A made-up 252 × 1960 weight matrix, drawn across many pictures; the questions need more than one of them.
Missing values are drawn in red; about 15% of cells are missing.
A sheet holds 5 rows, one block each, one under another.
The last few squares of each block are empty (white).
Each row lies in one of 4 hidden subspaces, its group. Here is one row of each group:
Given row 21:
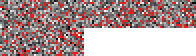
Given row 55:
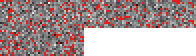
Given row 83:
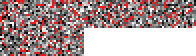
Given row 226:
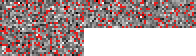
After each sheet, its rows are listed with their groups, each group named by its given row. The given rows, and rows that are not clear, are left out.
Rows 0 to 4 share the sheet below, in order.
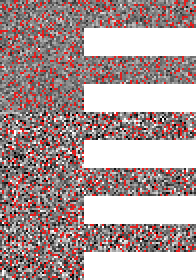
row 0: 21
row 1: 21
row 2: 55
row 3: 83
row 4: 226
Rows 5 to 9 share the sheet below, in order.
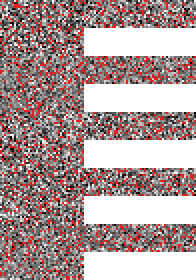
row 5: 83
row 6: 55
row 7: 83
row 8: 83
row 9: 55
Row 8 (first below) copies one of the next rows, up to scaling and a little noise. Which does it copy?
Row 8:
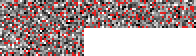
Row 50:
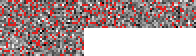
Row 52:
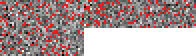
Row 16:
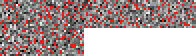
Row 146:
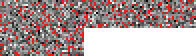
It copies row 50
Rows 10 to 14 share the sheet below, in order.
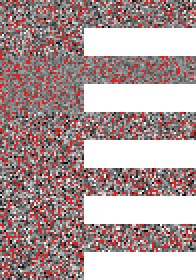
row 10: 226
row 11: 55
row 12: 83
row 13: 55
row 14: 226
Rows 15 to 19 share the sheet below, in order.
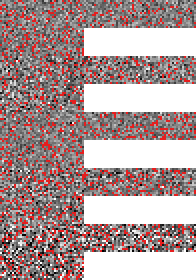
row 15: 21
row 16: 83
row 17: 226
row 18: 226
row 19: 55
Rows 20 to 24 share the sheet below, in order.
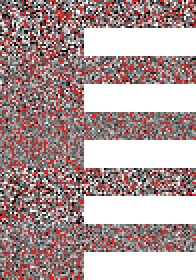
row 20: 83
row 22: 83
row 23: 83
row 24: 83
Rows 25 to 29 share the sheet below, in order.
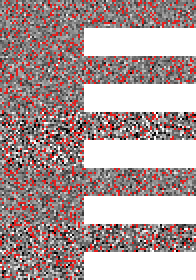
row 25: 55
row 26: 55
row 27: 21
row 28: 83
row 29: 226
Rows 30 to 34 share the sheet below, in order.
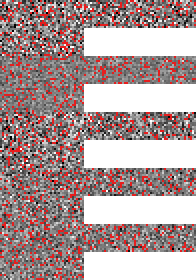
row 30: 83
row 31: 226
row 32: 83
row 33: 226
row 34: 21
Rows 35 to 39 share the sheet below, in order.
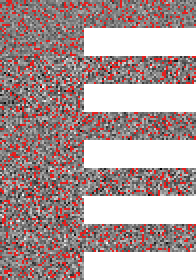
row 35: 83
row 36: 83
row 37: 21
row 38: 21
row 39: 55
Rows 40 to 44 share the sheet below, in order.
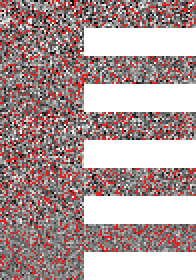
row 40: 55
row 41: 55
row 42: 55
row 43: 226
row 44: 83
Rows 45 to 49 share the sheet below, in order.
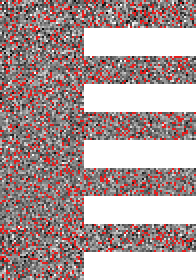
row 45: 21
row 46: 21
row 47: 83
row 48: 21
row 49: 226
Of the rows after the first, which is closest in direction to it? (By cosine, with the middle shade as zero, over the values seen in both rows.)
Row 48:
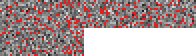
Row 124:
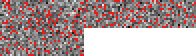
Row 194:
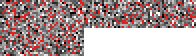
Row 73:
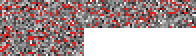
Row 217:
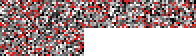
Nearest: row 73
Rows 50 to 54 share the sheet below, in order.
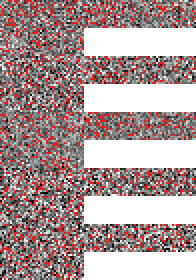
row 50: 83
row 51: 21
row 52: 83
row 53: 226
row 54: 83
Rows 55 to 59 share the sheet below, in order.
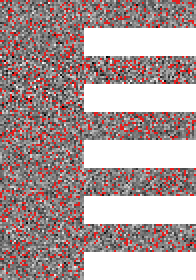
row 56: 226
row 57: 55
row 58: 226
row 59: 226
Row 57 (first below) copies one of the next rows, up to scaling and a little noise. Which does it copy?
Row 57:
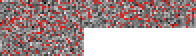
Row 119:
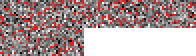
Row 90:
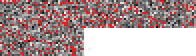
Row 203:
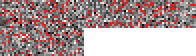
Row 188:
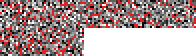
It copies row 90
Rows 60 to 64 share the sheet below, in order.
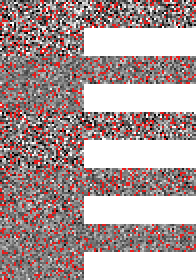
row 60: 83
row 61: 21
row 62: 226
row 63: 226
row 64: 55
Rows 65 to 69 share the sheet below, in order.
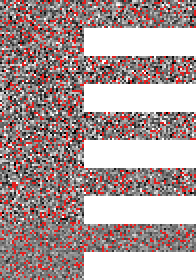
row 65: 226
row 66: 21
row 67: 21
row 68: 83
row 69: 21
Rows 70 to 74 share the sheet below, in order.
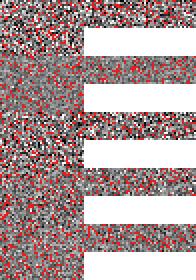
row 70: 226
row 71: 83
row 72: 83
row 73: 21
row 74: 21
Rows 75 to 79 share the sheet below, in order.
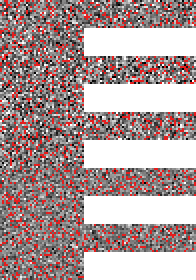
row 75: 226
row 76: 21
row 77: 21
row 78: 55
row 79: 226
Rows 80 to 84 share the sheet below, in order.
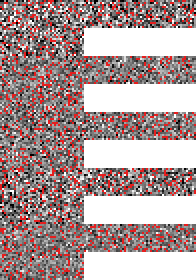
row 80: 226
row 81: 21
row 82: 83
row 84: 226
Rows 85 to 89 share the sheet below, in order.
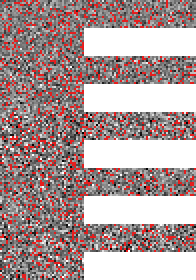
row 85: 55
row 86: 226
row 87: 83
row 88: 83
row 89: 21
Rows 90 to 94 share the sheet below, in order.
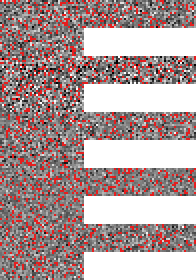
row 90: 55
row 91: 21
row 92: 83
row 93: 55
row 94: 21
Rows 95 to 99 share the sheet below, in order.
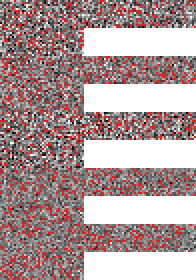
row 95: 55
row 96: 226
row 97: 83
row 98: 55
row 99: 55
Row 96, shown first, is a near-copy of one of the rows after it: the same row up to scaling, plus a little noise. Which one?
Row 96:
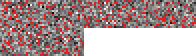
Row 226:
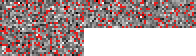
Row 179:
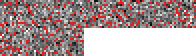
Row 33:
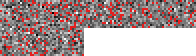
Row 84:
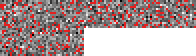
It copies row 33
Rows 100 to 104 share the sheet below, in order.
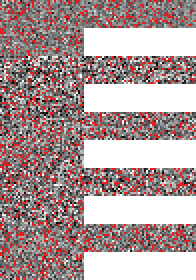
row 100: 226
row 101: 55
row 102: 55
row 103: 226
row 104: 21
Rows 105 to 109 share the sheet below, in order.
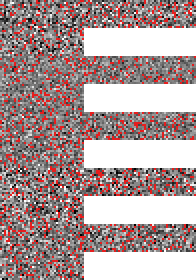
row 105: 55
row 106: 226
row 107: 55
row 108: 226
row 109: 83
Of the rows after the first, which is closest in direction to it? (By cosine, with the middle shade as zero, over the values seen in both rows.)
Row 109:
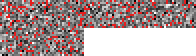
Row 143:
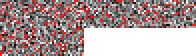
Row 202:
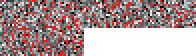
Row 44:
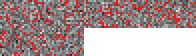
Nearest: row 44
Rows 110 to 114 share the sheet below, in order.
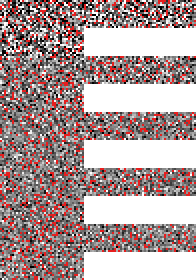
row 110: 55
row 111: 21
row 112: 55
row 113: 55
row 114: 83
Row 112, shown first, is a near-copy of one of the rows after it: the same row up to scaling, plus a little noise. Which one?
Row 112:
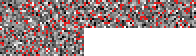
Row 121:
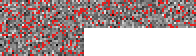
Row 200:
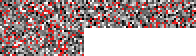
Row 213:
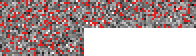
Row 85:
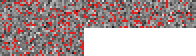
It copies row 200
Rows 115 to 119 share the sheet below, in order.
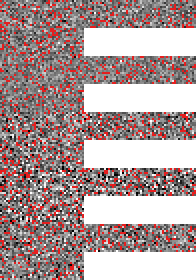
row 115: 55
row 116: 21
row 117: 83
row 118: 21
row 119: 55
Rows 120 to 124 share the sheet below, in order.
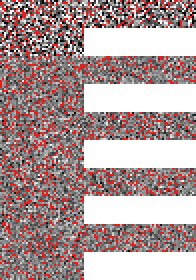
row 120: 21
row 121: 55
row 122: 21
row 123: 226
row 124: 21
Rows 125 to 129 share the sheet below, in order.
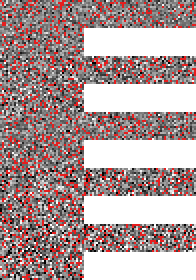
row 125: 226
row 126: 226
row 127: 226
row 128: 21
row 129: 21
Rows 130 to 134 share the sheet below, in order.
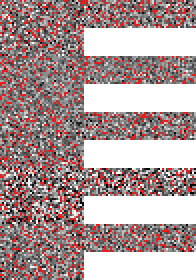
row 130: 83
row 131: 226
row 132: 83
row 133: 226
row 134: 83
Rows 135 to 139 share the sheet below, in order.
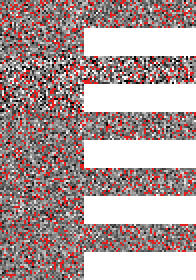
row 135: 83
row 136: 55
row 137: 21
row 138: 55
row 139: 83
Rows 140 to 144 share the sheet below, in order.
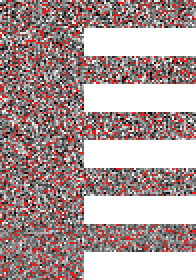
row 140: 226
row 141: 55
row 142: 55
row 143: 83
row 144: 55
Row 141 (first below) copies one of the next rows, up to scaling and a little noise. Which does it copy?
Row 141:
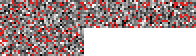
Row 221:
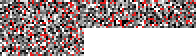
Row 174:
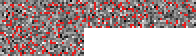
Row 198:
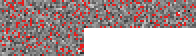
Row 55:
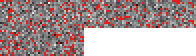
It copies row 221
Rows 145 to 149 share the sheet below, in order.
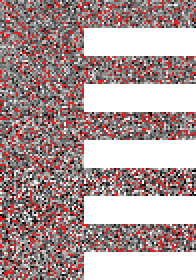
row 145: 83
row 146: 83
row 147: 55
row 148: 21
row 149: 83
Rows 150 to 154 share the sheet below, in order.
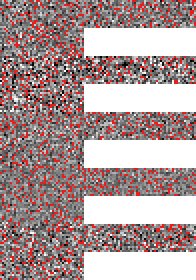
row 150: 226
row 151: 55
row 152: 21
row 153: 83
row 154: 55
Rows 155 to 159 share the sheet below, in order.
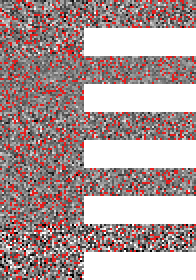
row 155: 55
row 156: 226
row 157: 55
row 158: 83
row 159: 55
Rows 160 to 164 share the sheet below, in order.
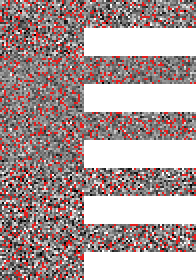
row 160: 226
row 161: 226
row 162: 226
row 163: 226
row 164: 226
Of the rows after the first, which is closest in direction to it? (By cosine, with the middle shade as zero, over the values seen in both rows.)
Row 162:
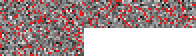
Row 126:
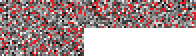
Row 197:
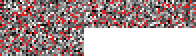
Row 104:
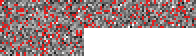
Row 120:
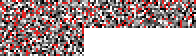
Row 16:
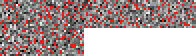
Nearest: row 126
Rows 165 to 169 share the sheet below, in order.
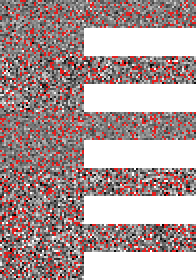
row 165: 83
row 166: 83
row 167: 83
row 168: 83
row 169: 21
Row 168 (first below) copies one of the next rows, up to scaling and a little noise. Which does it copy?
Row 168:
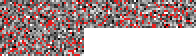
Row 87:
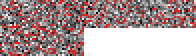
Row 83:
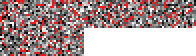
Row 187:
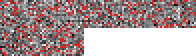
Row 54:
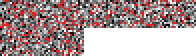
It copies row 54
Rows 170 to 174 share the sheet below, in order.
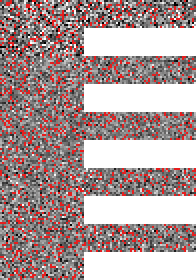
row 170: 83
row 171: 83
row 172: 83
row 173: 83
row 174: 55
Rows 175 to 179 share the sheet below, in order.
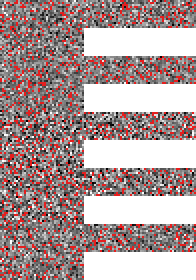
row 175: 21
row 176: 21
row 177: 21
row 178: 55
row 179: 226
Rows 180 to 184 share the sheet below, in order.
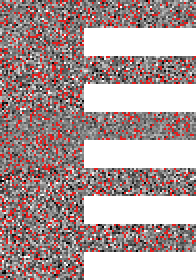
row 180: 83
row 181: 226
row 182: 226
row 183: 55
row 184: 226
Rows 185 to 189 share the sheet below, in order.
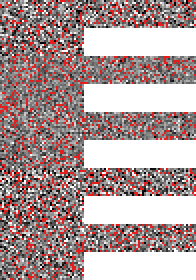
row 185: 83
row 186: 21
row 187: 83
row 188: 55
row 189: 55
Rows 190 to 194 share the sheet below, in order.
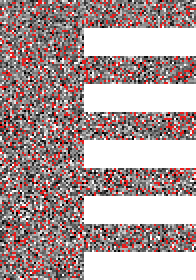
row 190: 21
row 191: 83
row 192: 55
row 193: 55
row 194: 21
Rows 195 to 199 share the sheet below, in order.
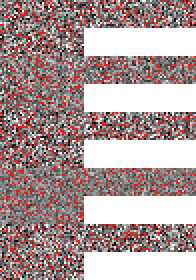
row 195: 55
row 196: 83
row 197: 226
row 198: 55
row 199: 21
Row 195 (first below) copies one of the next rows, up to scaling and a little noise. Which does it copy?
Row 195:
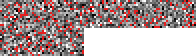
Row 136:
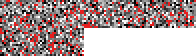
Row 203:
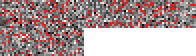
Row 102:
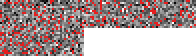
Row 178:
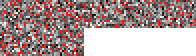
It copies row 178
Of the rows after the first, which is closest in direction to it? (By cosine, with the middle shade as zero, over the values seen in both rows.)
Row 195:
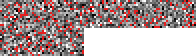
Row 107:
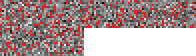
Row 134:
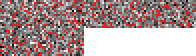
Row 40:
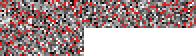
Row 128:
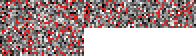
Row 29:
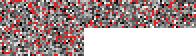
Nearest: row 40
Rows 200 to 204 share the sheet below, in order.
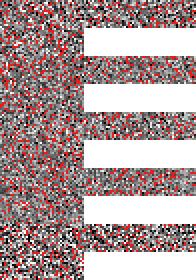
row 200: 55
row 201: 83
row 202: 21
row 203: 55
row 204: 226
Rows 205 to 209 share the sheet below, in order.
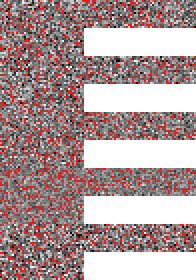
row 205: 55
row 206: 226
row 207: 83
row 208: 55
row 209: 83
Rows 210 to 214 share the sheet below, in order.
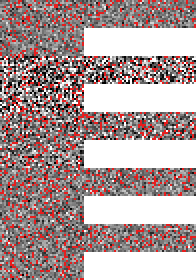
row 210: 55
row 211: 21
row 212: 55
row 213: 55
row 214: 83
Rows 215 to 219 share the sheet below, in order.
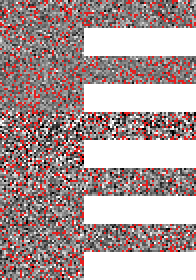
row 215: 21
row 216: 55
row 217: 21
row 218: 226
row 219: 83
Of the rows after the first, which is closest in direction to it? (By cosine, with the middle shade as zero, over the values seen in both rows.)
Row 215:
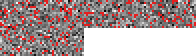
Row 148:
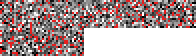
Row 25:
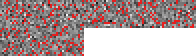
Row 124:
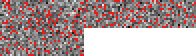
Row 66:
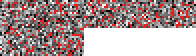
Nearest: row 66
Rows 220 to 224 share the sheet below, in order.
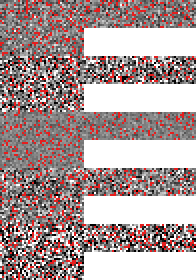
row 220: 21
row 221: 55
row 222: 21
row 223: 21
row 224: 21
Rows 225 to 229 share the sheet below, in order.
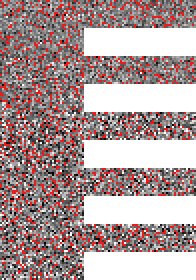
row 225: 55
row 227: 21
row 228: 83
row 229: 226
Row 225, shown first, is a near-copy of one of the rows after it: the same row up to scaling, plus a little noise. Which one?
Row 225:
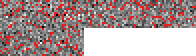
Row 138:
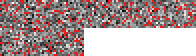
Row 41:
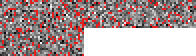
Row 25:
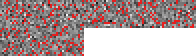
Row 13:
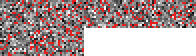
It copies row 41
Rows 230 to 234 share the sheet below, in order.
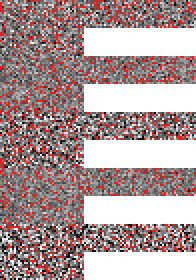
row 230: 83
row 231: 55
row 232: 55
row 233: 83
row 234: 83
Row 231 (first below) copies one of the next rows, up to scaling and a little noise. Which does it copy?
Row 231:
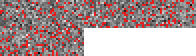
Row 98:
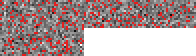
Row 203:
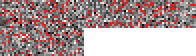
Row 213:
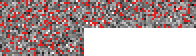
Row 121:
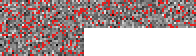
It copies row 203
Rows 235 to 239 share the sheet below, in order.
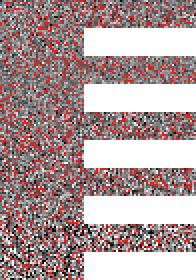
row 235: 226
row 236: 226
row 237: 83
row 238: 21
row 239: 83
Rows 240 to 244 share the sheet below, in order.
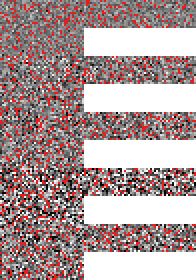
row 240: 83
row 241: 83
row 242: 21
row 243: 21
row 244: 21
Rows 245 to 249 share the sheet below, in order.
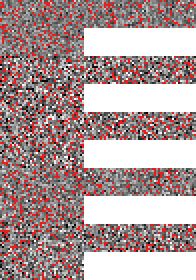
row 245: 21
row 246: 226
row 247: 83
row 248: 83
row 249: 21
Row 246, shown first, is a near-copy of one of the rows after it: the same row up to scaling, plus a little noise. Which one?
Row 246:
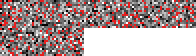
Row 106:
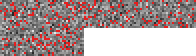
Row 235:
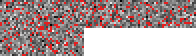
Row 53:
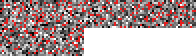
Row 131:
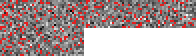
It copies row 53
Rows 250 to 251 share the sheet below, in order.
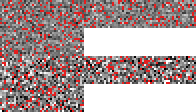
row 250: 226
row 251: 83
